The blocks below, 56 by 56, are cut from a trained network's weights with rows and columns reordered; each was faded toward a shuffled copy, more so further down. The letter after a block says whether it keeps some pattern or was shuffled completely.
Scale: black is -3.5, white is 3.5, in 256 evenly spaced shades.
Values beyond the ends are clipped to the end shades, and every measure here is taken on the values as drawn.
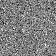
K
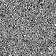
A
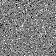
K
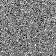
K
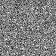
K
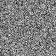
K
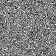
K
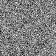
K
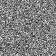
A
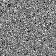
K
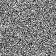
K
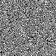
K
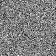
A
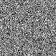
A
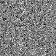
A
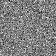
K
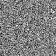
A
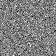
K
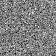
K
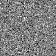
A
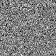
A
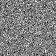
K
